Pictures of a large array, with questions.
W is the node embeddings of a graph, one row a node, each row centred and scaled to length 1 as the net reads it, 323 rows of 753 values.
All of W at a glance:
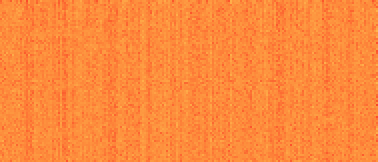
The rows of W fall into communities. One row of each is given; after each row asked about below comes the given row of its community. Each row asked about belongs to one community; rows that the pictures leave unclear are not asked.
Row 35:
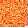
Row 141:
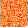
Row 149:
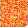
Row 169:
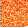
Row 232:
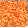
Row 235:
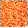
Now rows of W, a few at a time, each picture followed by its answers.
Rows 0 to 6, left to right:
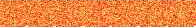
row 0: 169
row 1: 169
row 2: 169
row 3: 169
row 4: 169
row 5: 149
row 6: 149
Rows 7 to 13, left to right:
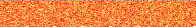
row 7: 169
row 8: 35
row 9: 235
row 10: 169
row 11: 141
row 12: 149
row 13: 149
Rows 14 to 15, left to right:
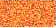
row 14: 169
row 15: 235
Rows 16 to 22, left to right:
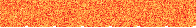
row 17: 235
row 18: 141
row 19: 141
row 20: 141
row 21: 235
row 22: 141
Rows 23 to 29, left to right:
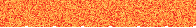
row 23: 235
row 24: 169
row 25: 235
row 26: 35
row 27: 235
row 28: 149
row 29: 235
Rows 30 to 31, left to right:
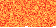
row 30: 235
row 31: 169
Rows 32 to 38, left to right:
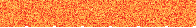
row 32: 232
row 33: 235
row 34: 141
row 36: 169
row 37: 235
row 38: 169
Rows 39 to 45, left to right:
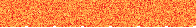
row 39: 141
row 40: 149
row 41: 232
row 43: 141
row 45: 141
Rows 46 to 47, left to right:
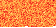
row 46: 35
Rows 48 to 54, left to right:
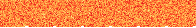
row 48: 235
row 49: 149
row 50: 149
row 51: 141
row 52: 169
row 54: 169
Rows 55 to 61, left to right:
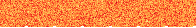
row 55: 35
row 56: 141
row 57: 35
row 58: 235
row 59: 169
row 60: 232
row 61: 141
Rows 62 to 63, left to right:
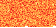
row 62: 141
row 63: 232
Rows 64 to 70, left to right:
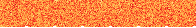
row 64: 169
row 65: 235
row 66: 232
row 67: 35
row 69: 232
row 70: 35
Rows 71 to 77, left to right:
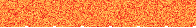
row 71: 232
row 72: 235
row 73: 169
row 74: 169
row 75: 141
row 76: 169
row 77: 169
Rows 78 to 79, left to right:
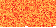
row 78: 232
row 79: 149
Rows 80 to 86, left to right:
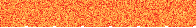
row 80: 141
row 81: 141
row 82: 149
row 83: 169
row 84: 235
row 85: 232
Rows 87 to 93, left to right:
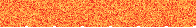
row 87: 149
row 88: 232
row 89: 35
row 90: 149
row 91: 35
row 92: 35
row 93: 235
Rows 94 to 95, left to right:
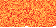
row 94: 232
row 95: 35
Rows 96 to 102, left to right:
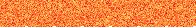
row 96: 232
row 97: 35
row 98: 35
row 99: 141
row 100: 149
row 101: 235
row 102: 141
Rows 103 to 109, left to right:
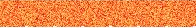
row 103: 169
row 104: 232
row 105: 232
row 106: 235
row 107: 235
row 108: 169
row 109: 169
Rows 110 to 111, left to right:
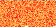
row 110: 141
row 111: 149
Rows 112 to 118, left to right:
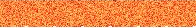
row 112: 141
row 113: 232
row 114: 169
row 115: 35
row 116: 141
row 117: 141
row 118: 169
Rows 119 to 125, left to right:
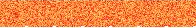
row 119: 232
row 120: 169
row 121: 149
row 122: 149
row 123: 235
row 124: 169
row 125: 235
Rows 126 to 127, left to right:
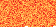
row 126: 169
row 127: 149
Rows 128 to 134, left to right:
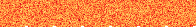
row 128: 141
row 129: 141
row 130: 235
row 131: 141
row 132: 35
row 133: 141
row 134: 169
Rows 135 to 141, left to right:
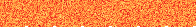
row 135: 235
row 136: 149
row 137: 235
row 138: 169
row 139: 232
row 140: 141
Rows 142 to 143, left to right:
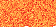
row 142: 35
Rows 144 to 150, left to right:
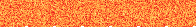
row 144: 149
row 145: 235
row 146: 169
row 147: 235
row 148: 169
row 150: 169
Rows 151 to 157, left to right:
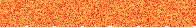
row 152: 35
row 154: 141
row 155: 35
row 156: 169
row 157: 232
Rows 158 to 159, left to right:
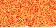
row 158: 141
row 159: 235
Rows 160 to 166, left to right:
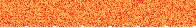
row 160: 35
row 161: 35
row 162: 232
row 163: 35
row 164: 141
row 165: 141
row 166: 235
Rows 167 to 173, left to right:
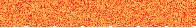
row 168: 35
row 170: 235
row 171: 169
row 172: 35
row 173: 232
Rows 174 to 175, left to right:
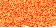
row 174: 232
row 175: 141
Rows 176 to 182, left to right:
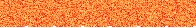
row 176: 169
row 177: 232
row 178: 141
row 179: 35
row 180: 232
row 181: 149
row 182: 149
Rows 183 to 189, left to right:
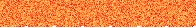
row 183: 169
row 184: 141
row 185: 149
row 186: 235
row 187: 149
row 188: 232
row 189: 149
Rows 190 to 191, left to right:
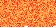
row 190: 169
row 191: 149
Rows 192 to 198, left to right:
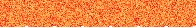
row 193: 35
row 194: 149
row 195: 232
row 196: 232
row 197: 169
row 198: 169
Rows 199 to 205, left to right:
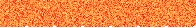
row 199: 149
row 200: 235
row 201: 235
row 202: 149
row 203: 232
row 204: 141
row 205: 149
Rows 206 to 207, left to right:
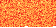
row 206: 35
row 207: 35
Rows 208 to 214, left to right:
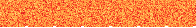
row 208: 149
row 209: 232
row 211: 169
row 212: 235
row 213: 235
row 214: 232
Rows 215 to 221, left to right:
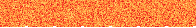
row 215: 141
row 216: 232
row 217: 149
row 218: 141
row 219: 35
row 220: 35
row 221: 235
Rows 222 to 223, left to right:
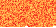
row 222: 232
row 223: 141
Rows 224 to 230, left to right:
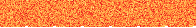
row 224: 235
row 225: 169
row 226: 35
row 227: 169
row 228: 169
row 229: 141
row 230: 141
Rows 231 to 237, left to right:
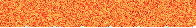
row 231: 235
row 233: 169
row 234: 149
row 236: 169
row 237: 149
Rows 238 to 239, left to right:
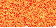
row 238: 232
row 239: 149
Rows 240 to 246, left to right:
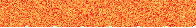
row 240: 149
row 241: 232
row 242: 35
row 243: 141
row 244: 169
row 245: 232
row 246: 149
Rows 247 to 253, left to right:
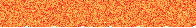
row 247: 149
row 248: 232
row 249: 169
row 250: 235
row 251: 169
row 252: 35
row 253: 149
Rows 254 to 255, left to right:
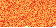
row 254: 149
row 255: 169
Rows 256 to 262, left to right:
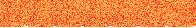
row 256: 141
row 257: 35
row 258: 35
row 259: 35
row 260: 35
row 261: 169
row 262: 232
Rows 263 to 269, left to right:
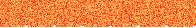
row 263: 235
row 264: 169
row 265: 141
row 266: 35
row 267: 141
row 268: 141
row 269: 235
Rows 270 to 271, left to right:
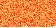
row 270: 232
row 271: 149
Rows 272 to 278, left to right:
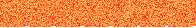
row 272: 35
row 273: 232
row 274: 169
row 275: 149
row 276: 149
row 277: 141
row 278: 232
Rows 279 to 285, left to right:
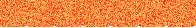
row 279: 169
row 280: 232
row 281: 232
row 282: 169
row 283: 232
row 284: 235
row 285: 149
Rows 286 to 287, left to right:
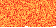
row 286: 169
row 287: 35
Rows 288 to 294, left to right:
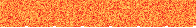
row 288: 169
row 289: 232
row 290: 169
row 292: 232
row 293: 149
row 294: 141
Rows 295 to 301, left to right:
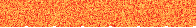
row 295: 35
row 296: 141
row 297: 149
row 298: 35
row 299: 235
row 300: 141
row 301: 141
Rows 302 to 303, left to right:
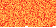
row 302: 235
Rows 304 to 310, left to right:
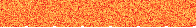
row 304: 35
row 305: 169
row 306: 235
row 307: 141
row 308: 35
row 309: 35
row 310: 169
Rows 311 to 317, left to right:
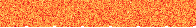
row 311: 149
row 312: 235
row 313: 149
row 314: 232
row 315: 35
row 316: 141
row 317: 235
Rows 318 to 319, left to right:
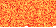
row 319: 235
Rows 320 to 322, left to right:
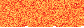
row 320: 169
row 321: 232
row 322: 141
